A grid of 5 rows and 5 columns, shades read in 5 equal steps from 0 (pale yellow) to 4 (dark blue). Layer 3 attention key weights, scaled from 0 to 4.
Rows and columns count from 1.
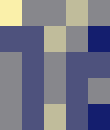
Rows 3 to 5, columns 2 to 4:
3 2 3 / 3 2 3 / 3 1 3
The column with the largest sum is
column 5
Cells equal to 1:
3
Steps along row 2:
same down up up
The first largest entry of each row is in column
2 5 2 2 5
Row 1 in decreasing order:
2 2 2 1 0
